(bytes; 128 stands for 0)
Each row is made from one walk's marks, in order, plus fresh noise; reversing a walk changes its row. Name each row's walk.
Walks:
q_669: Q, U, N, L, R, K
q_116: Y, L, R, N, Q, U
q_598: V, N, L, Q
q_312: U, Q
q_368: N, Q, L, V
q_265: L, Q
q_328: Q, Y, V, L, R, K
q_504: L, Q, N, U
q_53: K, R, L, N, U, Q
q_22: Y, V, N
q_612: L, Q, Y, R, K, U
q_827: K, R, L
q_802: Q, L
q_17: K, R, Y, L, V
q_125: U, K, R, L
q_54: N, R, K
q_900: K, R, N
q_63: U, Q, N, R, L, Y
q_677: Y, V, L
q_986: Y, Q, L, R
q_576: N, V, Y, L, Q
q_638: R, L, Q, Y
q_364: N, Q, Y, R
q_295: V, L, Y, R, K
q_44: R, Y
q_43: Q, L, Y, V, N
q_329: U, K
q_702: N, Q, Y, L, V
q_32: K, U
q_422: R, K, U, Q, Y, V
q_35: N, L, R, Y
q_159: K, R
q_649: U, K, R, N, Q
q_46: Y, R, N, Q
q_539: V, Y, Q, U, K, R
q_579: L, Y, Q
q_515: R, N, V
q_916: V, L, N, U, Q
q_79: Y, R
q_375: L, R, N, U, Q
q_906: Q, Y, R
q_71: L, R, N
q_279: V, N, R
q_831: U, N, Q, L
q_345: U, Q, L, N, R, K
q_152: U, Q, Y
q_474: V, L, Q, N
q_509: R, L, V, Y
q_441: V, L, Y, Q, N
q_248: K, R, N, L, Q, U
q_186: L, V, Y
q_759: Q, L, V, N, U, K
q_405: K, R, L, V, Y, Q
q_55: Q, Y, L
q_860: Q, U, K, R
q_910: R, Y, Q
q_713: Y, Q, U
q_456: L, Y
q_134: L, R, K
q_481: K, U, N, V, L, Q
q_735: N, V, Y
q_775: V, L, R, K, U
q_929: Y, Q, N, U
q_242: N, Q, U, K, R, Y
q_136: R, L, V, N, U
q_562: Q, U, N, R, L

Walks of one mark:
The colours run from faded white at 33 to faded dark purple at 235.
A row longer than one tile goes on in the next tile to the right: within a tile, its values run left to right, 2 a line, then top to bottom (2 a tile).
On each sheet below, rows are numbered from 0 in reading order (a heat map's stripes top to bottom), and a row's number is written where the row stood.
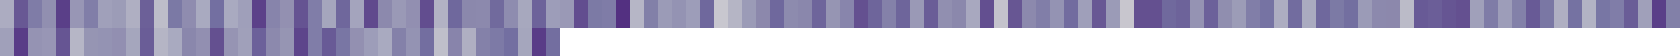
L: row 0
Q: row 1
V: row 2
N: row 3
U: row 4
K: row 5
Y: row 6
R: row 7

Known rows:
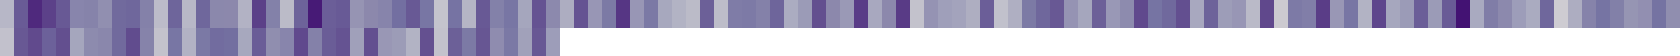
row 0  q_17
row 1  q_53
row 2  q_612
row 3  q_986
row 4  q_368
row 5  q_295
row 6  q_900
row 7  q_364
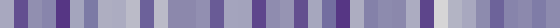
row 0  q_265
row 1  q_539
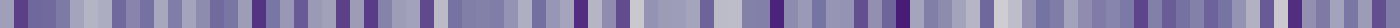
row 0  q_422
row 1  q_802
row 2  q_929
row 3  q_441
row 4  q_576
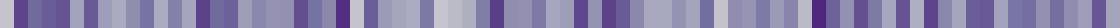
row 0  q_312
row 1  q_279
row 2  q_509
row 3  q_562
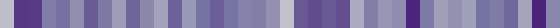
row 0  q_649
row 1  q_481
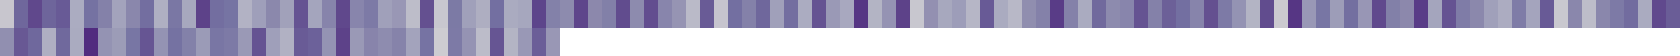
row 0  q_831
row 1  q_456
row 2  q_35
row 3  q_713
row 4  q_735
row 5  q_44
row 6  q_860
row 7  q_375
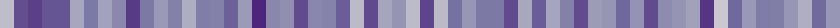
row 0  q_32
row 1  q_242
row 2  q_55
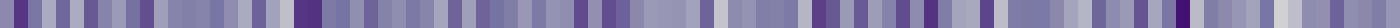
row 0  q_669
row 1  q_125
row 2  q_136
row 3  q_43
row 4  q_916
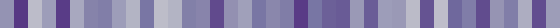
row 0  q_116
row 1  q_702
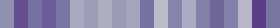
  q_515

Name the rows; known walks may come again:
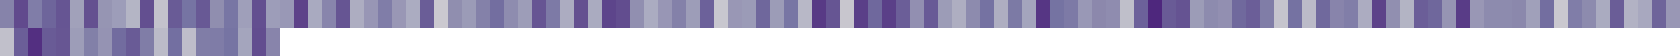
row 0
q_364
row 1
q_677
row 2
q_638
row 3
q_152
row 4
q_827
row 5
q_71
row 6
q_159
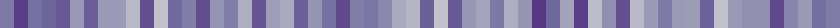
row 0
q_702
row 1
q_186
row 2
q_22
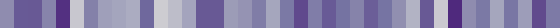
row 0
q_598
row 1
q_576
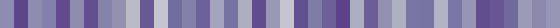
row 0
q_35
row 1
q_63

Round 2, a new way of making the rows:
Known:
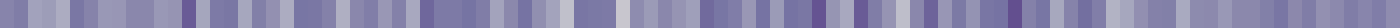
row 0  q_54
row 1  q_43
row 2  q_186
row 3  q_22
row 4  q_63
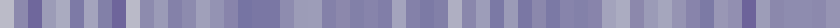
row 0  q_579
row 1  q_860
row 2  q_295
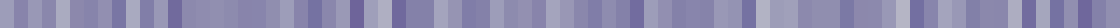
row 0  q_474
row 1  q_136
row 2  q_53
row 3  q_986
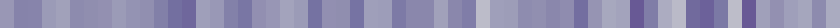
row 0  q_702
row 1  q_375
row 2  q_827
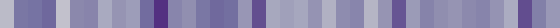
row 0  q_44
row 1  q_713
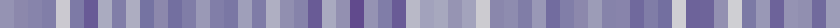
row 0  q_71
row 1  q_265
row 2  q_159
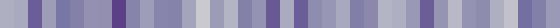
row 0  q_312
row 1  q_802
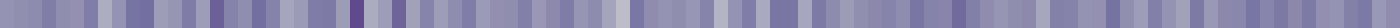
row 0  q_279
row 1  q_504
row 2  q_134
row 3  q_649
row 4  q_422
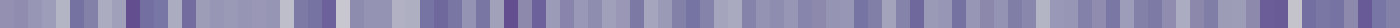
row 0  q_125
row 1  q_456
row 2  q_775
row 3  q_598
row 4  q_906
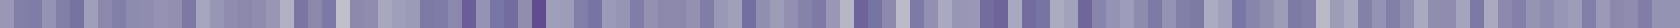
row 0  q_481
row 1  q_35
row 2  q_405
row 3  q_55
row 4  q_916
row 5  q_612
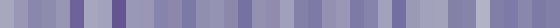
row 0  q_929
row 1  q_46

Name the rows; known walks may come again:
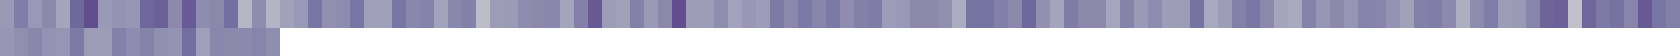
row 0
q_900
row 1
q_375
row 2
q_910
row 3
q_17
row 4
q_775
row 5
q_906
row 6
q_669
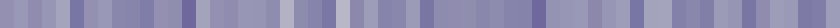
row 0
q_345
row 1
q_638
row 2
q_116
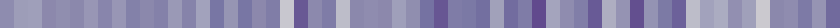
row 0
q_539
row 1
q_735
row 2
q_265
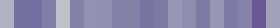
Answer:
q_509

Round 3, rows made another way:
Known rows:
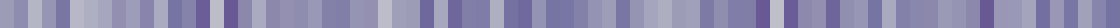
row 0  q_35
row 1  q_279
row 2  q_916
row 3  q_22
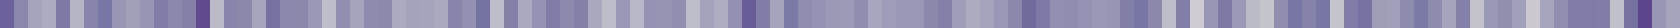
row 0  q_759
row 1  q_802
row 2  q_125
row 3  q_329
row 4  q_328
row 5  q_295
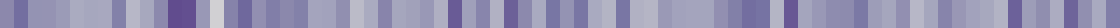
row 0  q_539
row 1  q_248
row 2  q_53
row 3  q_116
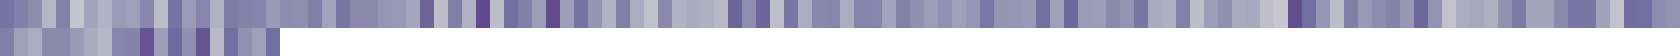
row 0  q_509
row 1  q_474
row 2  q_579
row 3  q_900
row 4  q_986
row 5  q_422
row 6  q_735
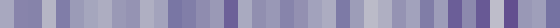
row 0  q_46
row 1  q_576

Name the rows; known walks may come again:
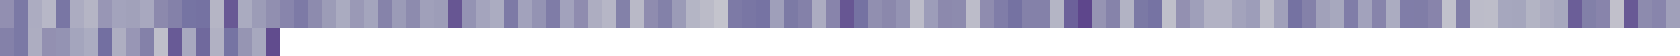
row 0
q_53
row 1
q_713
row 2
q_345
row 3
q_775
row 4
q_910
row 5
q_405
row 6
q_504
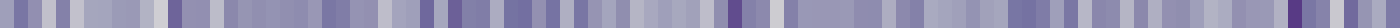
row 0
q_638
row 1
q_279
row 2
q_906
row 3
q_312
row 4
q_364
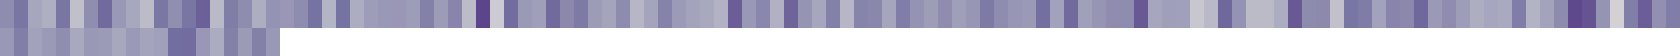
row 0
q_669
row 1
q_43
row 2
q_116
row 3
q_900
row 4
q_612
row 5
q_539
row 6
q_79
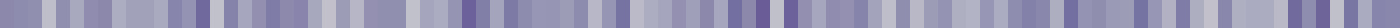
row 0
q_802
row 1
q_125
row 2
q_35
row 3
q_827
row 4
q_579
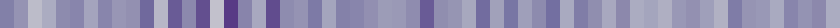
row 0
q_368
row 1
q_22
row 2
q_44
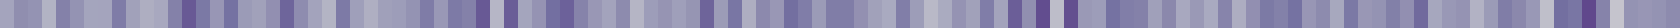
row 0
q_649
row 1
q_481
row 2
q_136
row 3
q_576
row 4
q_32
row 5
q_860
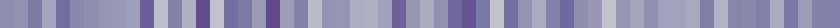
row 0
q_474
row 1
q_242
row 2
q_677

